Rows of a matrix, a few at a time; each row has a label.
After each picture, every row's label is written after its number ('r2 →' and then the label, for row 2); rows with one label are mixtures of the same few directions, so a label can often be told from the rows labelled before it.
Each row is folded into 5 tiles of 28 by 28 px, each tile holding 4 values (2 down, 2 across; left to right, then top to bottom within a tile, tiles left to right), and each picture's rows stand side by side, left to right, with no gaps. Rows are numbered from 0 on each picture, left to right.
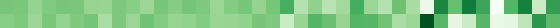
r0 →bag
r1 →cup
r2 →cup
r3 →cup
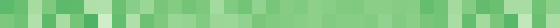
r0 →bag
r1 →cup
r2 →bag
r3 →bag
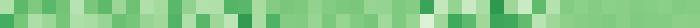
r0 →cup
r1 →bag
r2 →bag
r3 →cup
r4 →cup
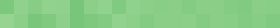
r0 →cup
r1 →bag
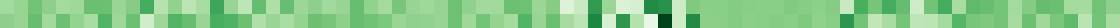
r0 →bag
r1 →cup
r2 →cup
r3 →bag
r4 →bag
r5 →bag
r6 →cup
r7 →bag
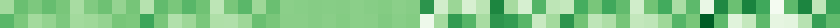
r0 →cup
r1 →cup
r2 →bag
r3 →cup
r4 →cup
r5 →cup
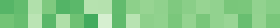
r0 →bag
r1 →bag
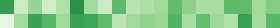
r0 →cup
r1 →bag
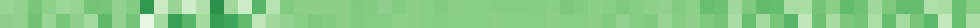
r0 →bag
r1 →cup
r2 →cup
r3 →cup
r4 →bag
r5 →bag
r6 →bag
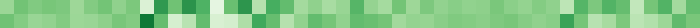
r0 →cup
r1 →cup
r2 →cup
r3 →cup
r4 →cup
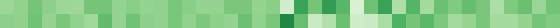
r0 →bag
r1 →bag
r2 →cup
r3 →cup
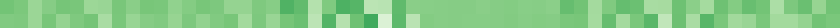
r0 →bag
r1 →bag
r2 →bag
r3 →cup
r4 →bag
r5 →cup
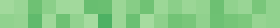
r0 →bag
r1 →cup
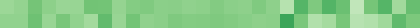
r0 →bag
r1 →cup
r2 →cup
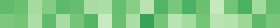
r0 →bag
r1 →cup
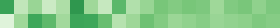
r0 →cup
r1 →cup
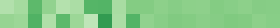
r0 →bag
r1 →cup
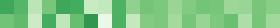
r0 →bag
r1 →bag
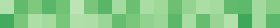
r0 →cup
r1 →bag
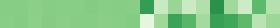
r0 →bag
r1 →cup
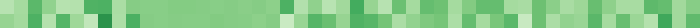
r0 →bag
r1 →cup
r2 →cup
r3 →bag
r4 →bag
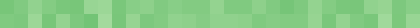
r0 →bag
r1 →cup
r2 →bag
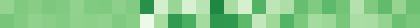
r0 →cup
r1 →cup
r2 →cup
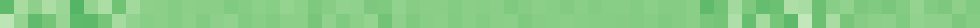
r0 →cup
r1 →bag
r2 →bag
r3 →bag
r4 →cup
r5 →bag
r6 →cup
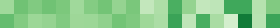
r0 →cup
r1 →bag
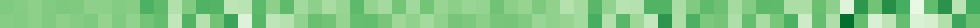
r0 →bag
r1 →bag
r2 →cup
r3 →cup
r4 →bag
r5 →bag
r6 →cup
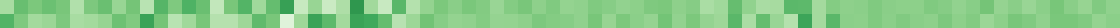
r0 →cup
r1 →cup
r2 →cup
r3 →cup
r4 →bag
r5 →bag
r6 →bag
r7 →cup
